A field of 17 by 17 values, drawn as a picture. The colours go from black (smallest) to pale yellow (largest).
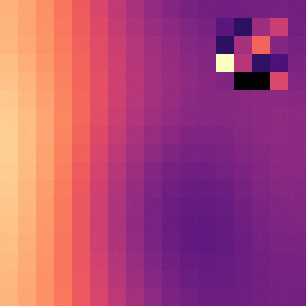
Stripes: none. Average level on the scale: 50%. Roughest part: top right. Odd patch: rougher, in the top right. Slope: up to the left.
